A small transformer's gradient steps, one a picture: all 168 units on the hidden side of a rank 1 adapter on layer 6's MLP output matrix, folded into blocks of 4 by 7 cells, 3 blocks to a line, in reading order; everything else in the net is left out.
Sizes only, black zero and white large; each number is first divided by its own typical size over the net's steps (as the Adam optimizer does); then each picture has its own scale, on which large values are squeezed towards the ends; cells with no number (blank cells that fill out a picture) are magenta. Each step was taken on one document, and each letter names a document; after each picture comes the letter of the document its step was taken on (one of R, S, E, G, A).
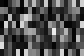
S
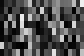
S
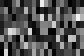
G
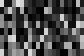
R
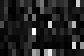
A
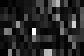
A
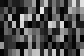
S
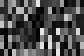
R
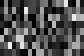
G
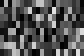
G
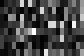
S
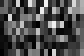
S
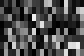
G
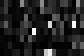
A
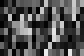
S
